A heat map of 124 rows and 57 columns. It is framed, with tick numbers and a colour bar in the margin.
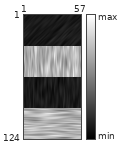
The table splits into 4 rows of 1 panel. Panel 1,1: very low, slanting up to the right, faint in contrast. Panel 2,1: high, streaked downward. Panel 3,1: very low, streaked downward, faint in contrast. Panel 4,1: high, streaked across.
